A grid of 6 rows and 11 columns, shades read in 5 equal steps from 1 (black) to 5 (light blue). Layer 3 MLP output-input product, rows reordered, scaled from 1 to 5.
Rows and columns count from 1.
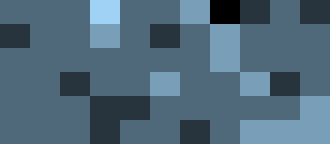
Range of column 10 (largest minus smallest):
2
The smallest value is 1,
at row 1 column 8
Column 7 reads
4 3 3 3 3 2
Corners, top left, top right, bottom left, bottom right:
3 2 3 4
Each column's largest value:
3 3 3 5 3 4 4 4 4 4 4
